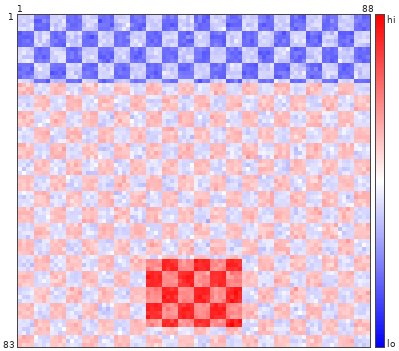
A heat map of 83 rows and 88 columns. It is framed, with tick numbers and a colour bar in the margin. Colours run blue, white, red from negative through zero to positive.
Seam: horizontal, 20% of the way down, the bottom part higher. Ninth with the highest average: bottom middle. Odd patch: higher, in the bottom middle. Mirror symmetry: none.
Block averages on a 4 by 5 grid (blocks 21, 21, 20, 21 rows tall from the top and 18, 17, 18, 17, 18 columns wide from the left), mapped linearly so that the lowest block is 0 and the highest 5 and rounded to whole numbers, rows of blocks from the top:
00000
22222
22222
23532
